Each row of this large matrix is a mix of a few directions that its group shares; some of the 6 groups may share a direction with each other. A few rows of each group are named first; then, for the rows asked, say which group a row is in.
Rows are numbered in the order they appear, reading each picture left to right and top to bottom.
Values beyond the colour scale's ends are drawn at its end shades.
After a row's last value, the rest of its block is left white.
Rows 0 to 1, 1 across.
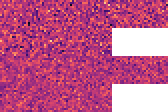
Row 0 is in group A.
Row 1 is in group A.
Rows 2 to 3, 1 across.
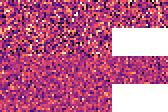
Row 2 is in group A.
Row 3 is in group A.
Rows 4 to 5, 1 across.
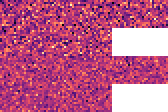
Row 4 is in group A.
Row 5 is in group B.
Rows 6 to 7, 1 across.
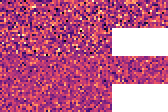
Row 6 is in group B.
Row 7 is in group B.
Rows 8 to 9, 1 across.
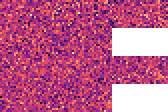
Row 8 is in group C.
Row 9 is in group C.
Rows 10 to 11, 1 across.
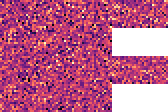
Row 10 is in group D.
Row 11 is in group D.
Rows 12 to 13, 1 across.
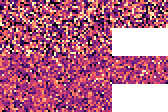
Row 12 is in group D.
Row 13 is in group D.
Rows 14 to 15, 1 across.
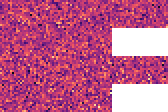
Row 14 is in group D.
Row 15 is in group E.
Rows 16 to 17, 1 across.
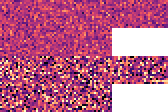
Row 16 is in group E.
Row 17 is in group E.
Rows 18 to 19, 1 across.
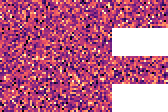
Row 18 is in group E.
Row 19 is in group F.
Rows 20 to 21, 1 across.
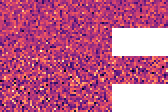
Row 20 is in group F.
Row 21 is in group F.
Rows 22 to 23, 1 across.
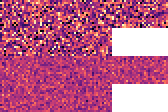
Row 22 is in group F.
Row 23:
E
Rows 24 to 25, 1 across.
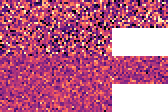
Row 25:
C
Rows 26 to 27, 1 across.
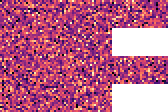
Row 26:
B
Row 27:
E
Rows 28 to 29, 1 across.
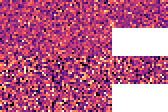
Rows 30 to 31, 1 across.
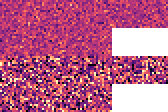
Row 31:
D
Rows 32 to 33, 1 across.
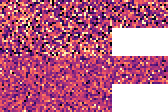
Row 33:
E
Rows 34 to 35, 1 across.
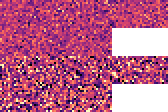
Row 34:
C
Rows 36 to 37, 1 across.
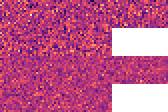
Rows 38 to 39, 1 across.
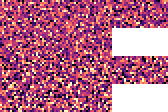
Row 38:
E
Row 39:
A
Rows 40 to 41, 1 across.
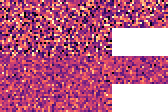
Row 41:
A
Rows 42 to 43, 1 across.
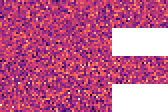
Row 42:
E
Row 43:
D
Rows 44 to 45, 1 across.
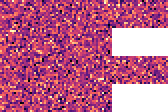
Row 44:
A
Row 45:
C
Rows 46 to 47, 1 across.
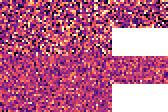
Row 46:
C
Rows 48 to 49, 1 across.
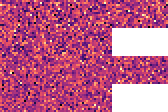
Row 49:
E
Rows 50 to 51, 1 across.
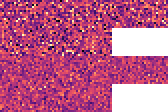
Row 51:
D
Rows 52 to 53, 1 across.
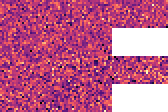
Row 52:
D
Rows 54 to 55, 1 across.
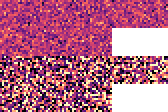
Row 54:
D
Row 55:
E
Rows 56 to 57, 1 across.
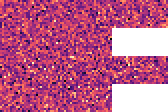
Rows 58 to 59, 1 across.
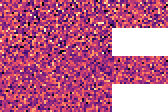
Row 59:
A
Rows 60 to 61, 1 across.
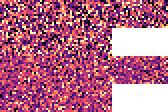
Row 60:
D
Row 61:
C
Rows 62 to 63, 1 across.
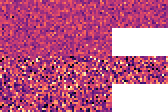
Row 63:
B
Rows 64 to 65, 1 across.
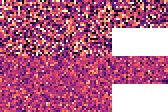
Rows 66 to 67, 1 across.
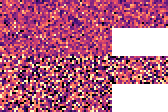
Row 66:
F
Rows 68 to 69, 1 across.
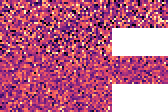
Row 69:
A
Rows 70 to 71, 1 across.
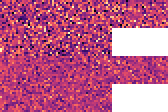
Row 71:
A
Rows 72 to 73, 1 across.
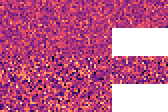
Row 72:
D
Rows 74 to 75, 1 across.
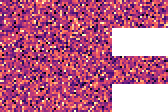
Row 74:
F
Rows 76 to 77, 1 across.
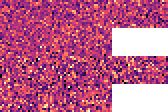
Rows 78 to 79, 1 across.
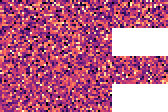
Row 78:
A
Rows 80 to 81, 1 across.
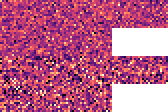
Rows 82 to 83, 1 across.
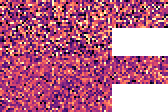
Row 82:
D
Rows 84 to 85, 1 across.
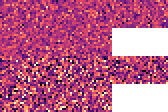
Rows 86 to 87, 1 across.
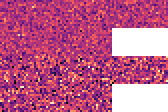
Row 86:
B
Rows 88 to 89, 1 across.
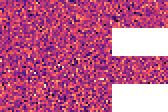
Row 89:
A
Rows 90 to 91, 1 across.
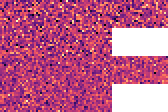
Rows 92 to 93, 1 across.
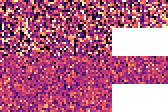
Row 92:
E
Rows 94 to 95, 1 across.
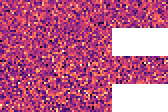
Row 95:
D
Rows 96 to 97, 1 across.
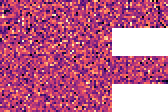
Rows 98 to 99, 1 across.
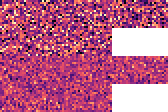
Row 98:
E
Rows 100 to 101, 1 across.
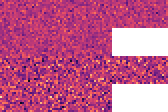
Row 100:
B
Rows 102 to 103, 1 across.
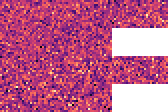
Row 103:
D
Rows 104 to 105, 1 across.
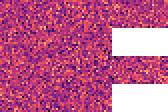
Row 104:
D
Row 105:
C
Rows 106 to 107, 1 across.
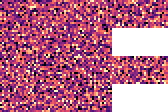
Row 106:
B
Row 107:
E
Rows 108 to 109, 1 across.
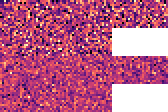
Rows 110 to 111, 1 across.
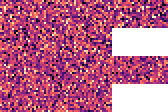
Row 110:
E
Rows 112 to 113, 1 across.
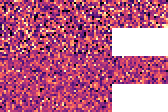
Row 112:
E
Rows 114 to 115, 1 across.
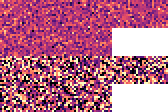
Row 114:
A
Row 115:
F
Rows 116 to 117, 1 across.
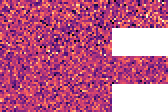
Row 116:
C
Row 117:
F
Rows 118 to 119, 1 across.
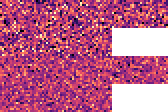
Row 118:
F
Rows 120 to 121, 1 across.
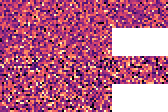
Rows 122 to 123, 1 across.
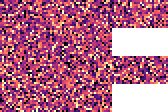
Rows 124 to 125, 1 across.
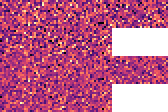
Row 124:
C
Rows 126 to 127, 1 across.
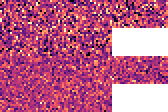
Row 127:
C
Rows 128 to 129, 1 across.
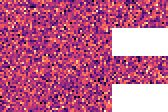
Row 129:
C
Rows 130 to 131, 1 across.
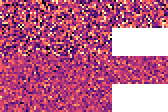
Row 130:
E
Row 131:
A
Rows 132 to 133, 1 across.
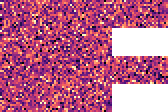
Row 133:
C
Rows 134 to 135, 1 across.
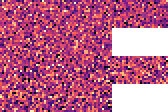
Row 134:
E
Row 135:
A
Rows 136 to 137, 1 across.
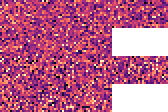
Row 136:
E
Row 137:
B
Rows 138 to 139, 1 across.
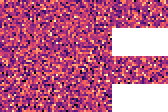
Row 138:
E
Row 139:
A
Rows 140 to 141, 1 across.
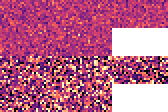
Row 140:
D
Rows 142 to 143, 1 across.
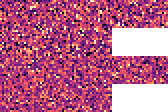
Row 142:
B
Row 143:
B
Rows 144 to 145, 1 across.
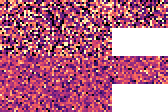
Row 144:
A
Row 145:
C
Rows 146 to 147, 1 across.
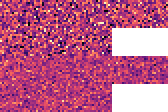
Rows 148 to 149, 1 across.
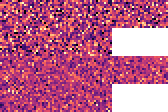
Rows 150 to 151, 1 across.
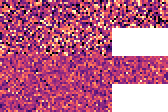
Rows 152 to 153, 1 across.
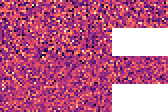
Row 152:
B
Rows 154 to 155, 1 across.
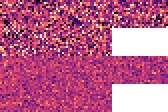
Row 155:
E
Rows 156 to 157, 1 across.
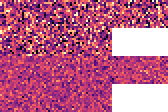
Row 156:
A
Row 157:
C
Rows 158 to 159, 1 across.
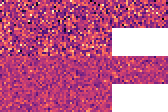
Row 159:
B
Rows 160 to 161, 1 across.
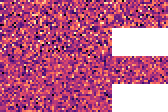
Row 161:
A
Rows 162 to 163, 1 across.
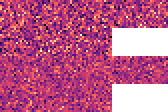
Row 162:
F
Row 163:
A
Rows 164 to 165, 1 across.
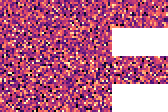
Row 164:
F
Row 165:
E
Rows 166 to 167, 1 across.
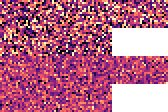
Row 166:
D
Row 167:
D
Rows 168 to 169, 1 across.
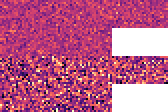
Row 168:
A
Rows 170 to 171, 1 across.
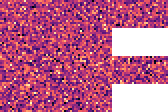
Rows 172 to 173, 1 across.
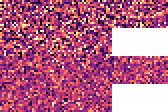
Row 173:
A
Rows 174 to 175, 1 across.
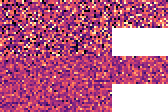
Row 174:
E
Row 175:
E
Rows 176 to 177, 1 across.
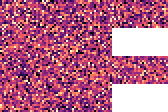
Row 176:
E
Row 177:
D
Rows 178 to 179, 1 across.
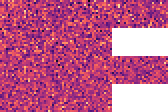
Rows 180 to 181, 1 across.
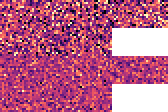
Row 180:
C
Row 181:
B
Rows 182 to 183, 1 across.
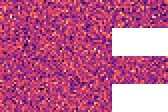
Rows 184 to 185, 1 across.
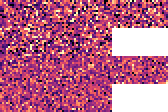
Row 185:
D
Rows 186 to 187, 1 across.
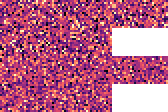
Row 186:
F
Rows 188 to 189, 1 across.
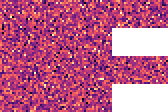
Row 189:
A
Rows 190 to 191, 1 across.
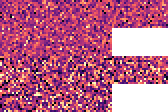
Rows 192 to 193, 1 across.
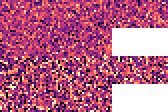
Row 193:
A
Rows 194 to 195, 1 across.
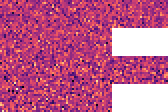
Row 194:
F
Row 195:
F
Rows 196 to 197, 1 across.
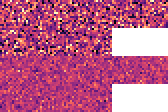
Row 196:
F
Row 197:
F
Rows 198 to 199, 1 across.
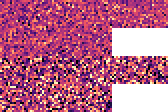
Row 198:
D
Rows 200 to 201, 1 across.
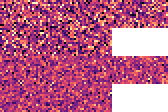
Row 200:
F
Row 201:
E
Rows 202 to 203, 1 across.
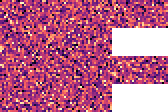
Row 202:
D
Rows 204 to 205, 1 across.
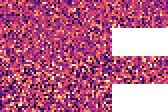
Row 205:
A
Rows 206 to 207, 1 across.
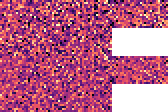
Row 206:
C
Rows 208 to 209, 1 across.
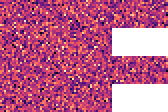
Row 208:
F
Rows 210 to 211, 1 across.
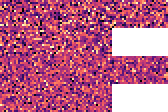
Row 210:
F
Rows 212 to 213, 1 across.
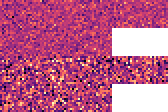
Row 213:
A
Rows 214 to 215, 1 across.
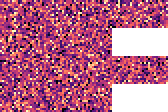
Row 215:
D
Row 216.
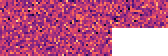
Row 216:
B
